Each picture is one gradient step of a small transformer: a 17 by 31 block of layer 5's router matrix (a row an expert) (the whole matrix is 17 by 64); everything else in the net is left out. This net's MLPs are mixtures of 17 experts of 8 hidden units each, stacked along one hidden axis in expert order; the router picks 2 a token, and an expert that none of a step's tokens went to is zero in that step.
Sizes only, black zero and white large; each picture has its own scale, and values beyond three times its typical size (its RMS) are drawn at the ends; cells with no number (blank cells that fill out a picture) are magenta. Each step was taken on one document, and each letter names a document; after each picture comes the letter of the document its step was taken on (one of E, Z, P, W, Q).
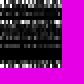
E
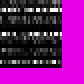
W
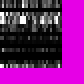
E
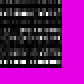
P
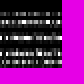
P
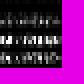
W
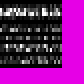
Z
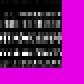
P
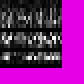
W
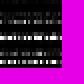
P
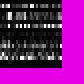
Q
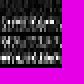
Q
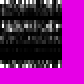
E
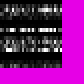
Z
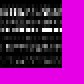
Z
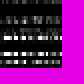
P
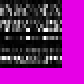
Z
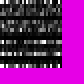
E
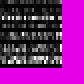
Q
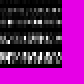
W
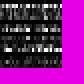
Z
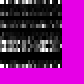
E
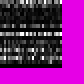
Q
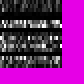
E
